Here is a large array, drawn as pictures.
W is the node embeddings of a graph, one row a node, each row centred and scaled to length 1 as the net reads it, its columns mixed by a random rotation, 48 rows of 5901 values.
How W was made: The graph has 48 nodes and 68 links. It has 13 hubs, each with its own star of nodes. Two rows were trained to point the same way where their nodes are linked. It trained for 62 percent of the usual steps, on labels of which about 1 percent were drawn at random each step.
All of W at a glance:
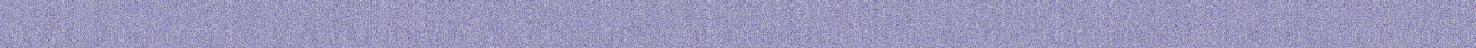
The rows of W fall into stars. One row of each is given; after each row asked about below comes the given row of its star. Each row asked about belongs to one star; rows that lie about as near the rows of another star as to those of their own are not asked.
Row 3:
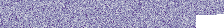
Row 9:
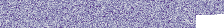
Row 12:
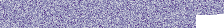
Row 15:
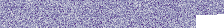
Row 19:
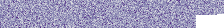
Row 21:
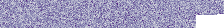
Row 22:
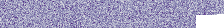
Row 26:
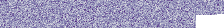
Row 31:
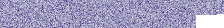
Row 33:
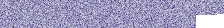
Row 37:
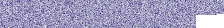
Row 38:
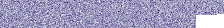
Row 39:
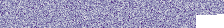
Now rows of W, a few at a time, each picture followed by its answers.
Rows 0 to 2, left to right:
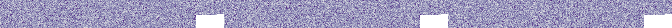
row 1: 9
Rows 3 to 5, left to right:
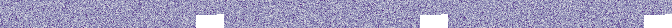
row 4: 38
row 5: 19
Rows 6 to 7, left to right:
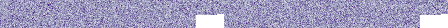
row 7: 26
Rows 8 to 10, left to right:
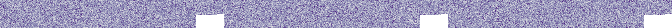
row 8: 21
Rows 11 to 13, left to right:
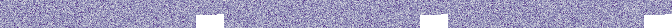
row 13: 9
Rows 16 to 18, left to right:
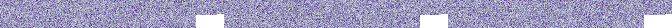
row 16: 3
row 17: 9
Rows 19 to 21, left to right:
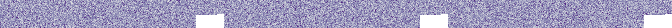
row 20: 26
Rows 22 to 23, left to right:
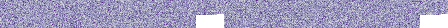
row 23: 21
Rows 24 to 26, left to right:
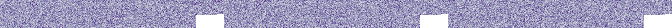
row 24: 12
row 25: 12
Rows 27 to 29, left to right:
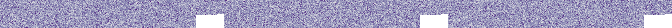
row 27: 15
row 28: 21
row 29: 15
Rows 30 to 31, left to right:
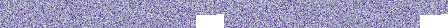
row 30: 31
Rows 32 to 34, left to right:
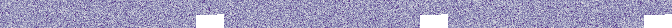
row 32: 39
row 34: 15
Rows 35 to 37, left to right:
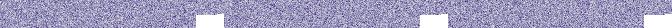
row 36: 33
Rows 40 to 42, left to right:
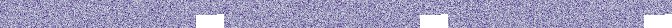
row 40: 39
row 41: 39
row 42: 37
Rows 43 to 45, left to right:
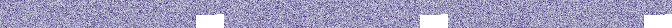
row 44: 26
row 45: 22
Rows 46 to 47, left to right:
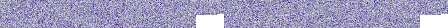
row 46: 12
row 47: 38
